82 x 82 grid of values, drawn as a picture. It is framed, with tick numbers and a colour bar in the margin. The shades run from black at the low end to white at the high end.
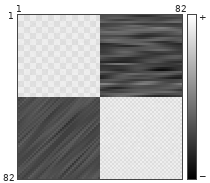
The table splits into 2 rows of 2 panels. Panel 1,1: very high, checkered, faint in contrast. Panel 1,2: low, streaked across. Panel 2,1: low, slanting up to the right, faint in contrast. Panel 2,2: very high, checkered, faint in contrast.
